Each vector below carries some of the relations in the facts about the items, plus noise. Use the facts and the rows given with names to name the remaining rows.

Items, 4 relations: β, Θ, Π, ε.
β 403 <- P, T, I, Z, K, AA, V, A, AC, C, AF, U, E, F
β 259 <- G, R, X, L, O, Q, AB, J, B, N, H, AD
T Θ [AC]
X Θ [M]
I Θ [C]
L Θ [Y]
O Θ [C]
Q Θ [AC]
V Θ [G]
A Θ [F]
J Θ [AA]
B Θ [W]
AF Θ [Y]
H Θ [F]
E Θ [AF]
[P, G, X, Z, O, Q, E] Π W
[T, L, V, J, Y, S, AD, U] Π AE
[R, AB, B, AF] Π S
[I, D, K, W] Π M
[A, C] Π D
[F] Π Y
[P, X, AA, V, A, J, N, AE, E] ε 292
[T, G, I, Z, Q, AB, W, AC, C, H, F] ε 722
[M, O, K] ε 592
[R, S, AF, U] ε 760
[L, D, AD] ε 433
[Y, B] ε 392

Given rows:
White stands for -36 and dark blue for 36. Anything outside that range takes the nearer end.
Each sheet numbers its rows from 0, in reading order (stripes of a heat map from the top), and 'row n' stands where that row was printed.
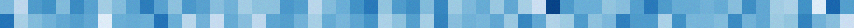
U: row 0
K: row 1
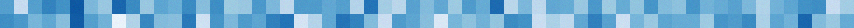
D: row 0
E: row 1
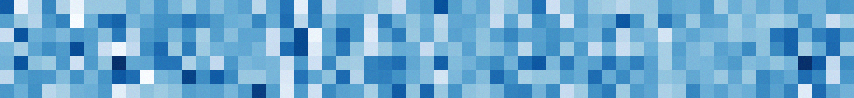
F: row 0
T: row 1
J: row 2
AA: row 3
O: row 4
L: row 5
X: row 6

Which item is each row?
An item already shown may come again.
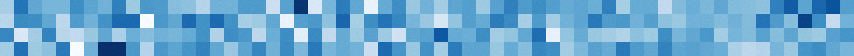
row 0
J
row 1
L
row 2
F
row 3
Q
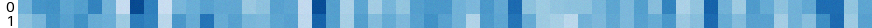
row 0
AD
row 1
AD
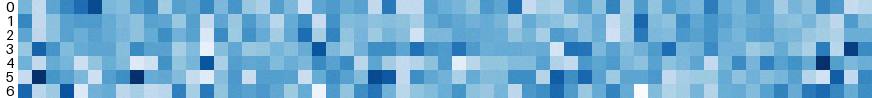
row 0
D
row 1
Z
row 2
Z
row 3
R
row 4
V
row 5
B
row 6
A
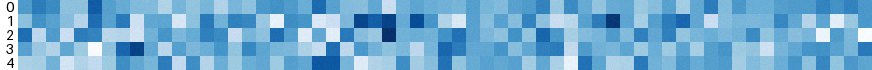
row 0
N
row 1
AF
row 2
M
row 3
H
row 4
G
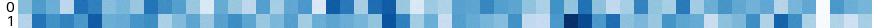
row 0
W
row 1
Y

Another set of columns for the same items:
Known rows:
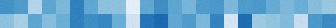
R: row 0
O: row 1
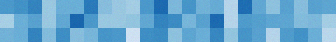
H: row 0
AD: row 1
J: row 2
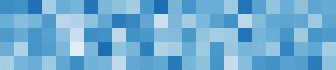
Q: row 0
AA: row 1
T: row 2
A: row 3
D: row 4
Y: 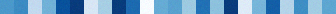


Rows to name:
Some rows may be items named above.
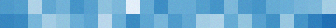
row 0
R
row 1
W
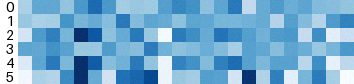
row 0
AD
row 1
K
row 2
L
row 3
Z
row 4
L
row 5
E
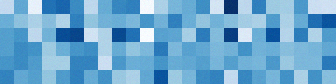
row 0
AF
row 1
M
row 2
Y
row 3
AB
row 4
G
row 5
B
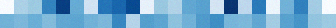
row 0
E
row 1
N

